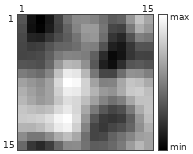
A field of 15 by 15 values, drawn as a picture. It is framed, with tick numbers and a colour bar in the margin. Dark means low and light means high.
There are no lone odd cells. The texture is blotchy. Neither half mirrors the other. The centre is the ninth with the highest average. The top left is the ninth with the lowest average.
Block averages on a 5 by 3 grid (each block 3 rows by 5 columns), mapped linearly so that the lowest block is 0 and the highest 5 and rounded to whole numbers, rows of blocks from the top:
032
120
454
543
333
